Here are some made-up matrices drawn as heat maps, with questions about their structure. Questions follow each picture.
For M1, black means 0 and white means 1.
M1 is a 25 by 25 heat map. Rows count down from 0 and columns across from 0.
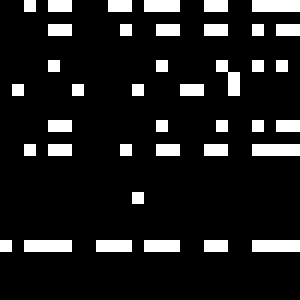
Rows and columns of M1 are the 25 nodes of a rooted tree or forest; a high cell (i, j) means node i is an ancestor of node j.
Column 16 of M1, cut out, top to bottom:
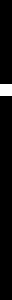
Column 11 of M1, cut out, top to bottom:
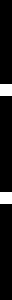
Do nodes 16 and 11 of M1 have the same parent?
no
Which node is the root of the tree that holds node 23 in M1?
20
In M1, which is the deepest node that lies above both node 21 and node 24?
10
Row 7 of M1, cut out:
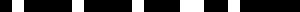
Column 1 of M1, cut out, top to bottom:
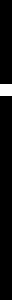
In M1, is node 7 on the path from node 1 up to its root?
yes
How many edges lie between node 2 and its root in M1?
3
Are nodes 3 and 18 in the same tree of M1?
yes
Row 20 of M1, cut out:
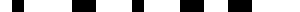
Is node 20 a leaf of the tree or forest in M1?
no
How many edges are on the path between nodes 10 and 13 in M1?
2
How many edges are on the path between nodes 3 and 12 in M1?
3
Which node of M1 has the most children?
5
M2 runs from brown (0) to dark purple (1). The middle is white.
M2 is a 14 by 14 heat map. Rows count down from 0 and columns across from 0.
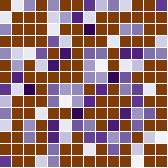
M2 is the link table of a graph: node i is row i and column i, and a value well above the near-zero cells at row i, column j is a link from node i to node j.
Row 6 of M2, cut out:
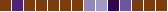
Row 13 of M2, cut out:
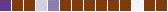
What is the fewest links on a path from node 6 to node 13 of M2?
3
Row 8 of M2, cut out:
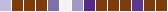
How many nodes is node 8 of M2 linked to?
6
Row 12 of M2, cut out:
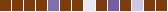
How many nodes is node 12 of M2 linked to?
4
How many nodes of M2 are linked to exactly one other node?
0
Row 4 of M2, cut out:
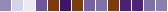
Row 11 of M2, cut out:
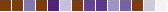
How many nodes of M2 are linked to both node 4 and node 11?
7
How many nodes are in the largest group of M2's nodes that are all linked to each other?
5
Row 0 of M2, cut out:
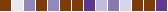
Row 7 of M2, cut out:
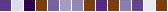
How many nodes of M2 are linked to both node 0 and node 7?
5
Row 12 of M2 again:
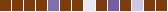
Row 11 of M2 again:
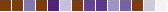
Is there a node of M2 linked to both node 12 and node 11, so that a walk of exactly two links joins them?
yes
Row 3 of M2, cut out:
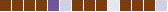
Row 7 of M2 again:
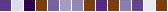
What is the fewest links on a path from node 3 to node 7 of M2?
2
